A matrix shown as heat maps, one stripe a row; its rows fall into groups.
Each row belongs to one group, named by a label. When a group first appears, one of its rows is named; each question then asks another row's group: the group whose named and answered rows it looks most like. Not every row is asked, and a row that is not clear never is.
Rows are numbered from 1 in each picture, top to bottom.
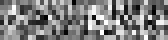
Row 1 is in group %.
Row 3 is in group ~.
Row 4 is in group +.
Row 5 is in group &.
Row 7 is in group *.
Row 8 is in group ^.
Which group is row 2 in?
~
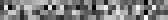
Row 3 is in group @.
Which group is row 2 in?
+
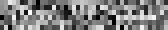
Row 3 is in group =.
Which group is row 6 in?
+
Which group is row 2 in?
&
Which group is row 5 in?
%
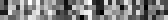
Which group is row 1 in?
=
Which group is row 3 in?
=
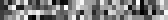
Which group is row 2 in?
@
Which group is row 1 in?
&
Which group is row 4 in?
&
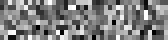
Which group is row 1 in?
=
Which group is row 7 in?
@
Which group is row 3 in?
^
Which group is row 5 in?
%
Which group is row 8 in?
+
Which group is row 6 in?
&
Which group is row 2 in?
&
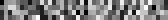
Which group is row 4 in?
+
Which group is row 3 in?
&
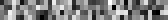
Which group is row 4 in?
@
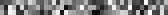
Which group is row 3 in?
@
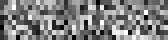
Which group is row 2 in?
*
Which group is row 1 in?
=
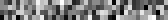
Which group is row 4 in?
*
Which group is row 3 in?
+
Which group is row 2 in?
=
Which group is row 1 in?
%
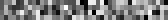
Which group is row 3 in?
+
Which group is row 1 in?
*
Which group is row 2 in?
+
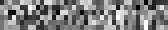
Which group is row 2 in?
^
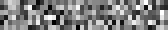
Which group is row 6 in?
&
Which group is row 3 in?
^
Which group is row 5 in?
+
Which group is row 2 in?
@
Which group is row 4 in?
=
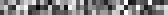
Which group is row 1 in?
@
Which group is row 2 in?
&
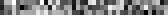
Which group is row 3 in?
%
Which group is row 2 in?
%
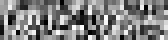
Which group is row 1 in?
~
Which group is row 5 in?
+
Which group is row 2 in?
~
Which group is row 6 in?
&
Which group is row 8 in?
&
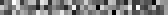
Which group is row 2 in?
&
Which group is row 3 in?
%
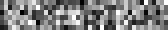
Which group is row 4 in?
&
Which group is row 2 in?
+
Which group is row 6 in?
*
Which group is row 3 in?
@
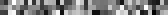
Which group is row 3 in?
@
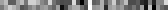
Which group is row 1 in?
^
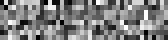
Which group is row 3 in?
^
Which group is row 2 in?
=
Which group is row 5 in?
~
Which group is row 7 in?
=
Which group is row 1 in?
+
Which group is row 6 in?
*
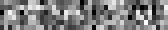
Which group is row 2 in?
%
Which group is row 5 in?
^
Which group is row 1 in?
^
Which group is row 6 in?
+
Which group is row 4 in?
@
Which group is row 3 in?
@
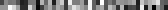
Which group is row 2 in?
~
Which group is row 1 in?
*
